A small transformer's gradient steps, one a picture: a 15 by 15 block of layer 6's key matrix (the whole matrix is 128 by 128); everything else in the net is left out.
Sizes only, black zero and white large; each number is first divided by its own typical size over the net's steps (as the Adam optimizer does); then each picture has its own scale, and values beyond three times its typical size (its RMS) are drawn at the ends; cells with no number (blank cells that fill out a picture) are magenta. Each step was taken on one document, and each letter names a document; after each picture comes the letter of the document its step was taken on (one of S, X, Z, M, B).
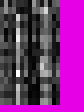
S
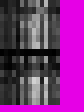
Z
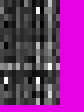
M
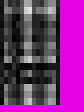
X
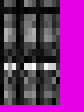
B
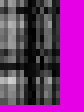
Z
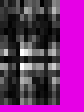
S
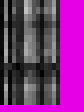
X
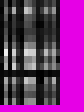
X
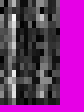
Z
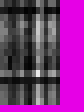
B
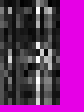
M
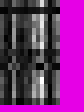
Z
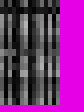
B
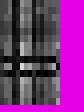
S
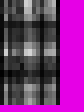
X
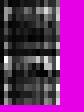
M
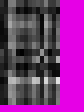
Z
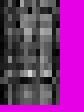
B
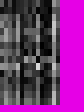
B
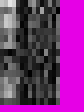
Z
